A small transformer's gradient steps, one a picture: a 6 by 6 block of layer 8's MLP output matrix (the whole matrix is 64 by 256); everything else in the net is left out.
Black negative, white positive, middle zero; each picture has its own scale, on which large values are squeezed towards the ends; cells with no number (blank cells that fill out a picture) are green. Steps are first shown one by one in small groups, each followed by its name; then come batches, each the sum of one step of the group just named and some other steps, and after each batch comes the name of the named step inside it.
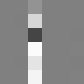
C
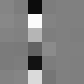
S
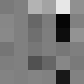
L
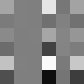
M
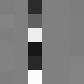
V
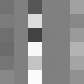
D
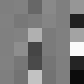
V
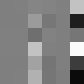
C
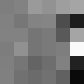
L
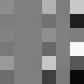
M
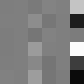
D
